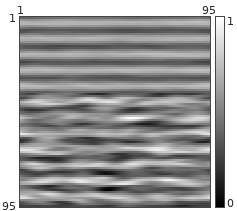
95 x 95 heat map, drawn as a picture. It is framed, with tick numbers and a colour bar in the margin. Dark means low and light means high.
Horizontal stripes repeat 12 times down the table. The top part is calmer, up to a seam about 40% of the way down. The grain runs across in streaks. On average the colour sits 50% of the way up the scale.
